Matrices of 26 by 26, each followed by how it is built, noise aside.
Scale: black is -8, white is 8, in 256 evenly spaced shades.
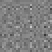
low rank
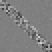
banded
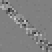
banded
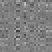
low rank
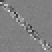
banded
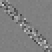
banded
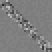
banded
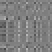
low rank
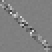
banded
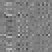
low rank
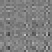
low rank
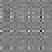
low rank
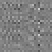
low rank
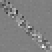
banded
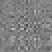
low rank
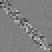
banded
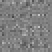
low rank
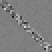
banded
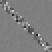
banded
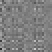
low rank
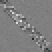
banded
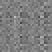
low rank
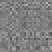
low rank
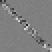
banded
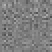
low rank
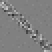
banded
